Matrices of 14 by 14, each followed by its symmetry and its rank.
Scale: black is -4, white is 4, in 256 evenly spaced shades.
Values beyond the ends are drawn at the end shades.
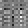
neither, rank two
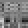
neither, rank two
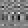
neither, rank two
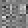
neither, rank two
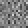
neither, rank three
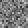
symmetric, full rank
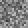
symmetric, full rank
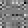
neither, rank two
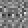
neither, rank three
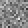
symmetric, full rank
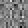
neither, rank three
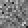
symmetric, full rank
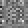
neither, rank three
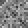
symmetric, full rank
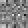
neither, rank three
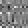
neither, rank three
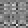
neither, rank two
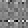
neither, rank two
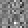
neither, rank three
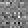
neither, rank three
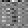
neither, rank two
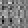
neither, rank three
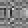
neither, rank two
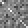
symmetric, full rank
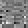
neither, rank three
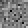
symmetric, full rank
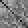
symmetric, full rank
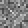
symmetric, full rank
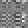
neither, rank two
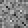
symmetric, full rank
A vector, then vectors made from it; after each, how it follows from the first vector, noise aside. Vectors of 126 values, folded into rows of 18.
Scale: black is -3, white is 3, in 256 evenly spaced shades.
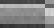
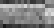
copied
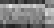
copied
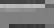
partly zeroed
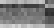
negated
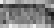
negated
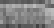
shrunk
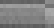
shrunk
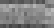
shrunk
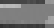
partly zeroed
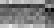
negated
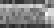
copied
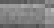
shrunk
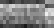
copied
